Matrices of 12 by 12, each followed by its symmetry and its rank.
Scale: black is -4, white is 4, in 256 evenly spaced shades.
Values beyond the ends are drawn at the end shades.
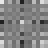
symmetric, rank one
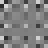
symmetric, rank one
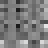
neither, rank two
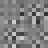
antisymmetric, rank two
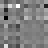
antisymmetric, rank two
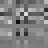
neither, rank two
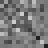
symmetric, full rank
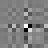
symmetric, rank one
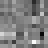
antisymmetric, rank two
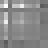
symmetric, rank one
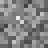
symmetric, full rank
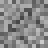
symmetric, full rank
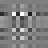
neither, rank one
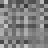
antisymmetric, rank two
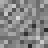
symmetric, full rank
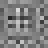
antisymmetric, rank two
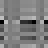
neither, rank one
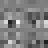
neither, rank two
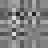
antisymmetric, rank two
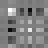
symmetric, rank one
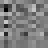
neither, rank two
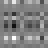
neither, rank one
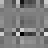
neither, rank one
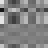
neither, rank one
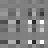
neither, rank one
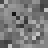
symmetric, full rank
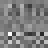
neither, rank two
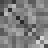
symmetric, full rank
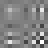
symmetric, rank one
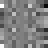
neither, rank two
